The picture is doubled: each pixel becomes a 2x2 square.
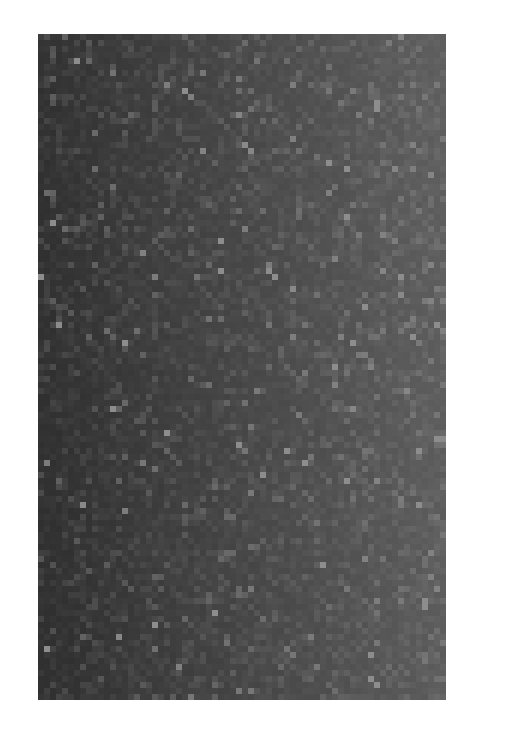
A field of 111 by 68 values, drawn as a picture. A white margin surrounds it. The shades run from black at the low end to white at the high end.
The grain is fine, like static. There is an overall slope up to the right. There are no regular stripes. Overall the values sit about 30% of the way up the scale. No row or column stands out.
